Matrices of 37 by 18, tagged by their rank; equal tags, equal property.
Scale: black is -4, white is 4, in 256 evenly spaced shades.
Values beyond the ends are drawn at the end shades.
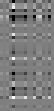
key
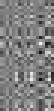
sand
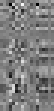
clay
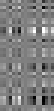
key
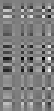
key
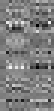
clay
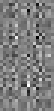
clay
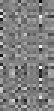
clay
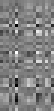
sand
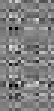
sand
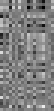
sand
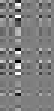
key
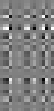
key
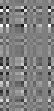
key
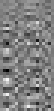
clay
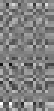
sand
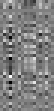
sand
